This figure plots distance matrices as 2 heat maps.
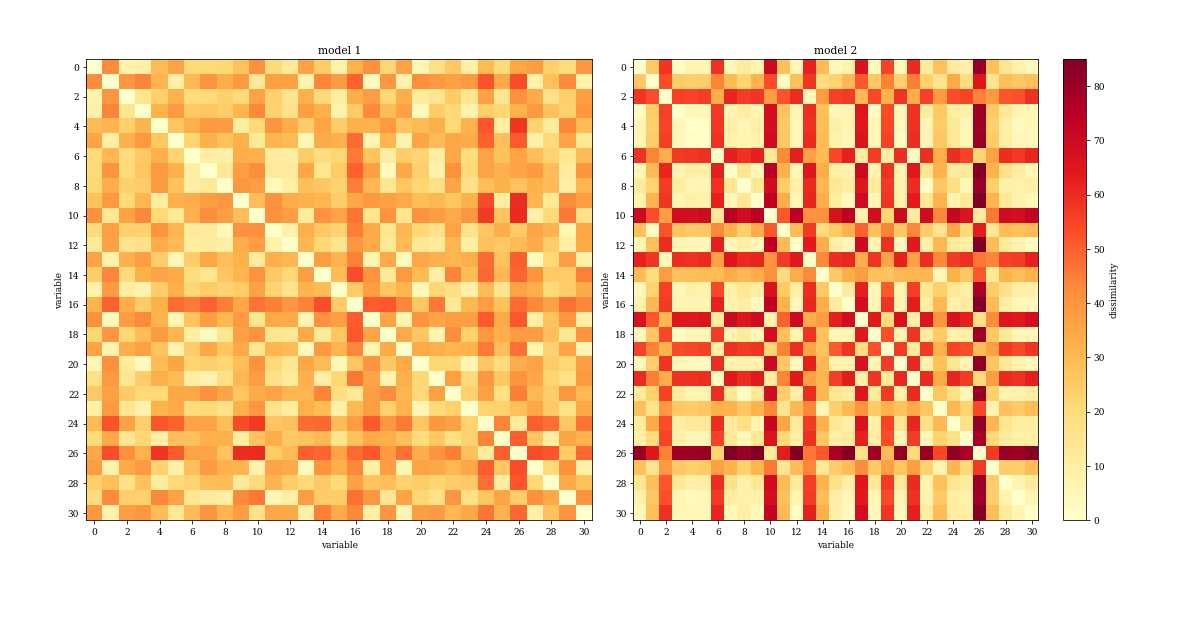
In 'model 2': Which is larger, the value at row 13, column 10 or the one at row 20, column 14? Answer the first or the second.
the first
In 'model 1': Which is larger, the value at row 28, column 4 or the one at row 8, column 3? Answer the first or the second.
the second
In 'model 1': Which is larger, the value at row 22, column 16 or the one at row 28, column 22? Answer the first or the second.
the second
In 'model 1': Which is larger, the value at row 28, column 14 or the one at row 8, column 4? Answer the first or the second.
the second
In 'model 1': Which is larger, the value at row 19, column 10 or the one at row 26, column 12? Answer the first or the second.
the second
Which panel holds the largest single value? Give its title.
model 2
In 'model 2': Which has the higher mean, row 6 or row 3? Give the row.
6
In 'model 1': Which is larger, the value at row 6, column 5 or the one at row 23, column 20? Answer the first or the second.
the first
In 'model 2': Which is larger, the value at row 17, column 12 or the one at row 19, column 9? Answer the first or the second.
the first
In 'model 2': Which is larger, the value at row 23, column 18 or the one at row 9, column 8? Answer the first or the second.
the first
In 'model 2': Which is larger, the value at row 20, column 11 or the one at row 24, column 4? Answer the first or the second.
the first
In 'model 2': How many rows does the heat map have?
31
